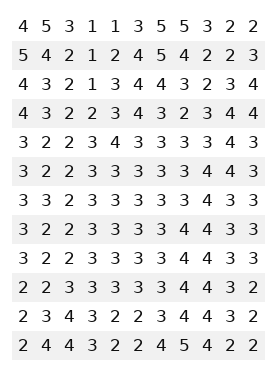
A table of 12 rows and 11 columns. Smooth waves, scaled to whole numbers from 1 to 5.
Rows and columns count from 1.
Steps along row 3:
down down down up up same down down up up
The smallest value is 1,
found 4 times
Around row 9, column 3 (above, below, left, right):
2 3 2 3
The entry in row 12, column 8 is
5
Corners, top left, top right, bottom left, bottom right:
4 2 2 2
